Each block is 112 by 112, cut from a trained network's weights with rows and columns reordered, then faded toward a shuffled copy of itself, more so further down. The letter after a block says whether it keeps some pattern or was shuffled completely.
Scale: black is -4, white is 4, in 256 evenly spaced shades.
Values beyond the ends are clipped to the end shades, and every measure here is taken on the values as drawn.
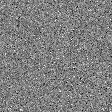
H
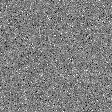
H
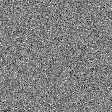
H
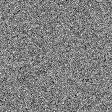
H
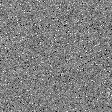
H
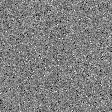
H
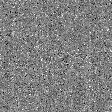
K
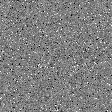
H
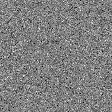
K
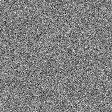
H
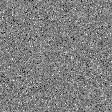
H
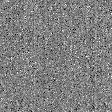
K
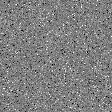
H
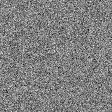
H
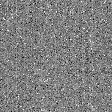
K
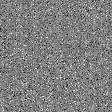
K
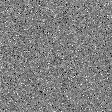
H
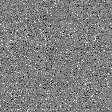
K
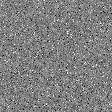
H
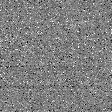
K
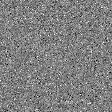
K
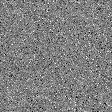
H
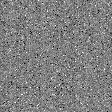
K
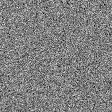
H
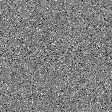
H
